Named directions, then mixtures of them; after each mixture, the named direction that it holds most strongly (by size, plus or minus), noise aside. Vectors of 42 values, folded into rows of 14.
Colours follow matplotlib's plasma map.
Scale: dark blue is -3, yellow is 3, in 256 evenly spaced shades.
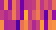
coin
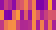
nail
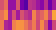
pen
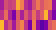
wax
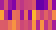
nail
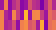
coin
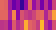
pen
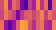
nail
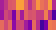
wax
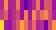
wax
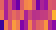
wax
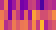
pen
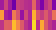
nail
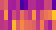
pen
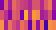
coin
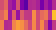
pen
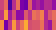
pen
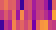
wax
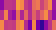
wax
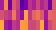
coin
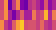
pen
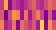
coin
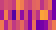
wax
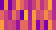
wax
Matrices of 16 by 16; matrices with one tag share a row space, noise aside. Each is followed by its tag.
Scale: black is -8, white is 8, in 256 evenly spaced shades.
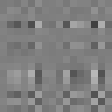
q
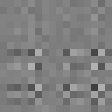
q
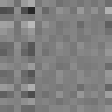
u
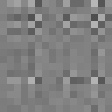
q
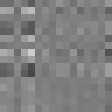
u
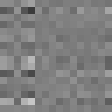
u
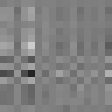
u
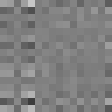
u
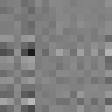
u
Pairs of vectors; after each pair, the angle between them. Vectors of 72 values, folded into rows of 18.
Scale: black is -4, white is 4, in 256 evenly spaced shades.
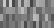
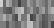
orthogonal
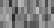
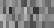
orthogonal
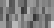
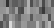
orthogonal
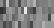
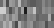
nearly opposite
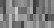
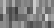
nearly opposite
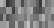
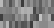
partly aligned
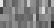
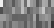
nearly parallel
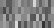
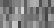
partly aligned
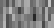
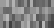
partly opposed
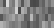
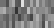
partly opposed
